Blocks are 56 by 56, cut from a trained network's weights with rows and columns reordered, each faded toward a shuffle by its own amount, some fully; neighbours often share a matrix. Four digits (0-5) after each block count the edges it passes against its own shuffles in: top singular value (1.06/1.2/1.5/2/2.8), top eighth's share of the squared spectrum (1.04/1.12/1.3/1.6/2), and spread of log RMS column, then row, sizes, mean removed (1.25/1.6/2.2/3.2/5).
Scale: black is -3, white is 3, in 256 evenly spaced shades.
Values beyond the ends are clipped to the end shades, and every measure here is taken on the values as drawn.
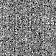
2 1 0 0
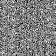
2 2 0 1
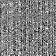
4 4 1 3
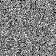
2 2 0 0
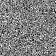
0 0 0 0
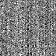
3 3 0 2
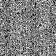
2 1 0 0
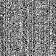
3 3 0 2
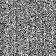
2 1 0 1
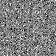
1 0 0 0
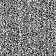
2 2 0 0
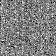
1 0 0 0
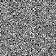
3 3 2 1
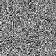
3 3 1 0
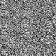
3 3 1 0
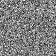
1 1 0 0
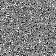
0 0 0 0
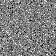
0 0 0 0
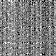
4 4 1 3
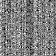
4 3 0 3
